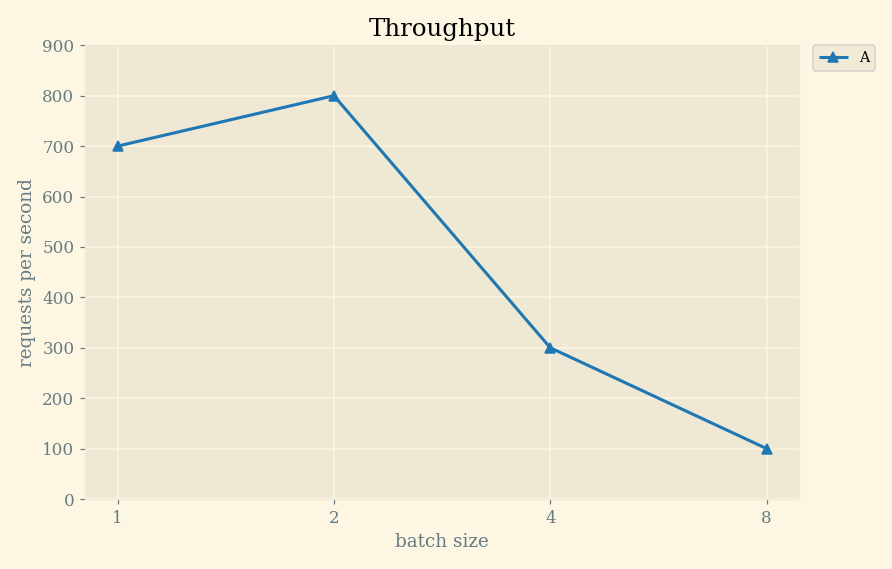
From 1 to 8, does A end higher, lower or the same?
lower
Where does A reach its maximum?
2
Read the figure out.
Title: Throughput
x-axis: batch size, ticks 1 2 4 8
y-axis: requests per second, ticks 0 100 200 300 400 500 600 700 800 900
Legend: A
Values:
A: 700 800 300 100
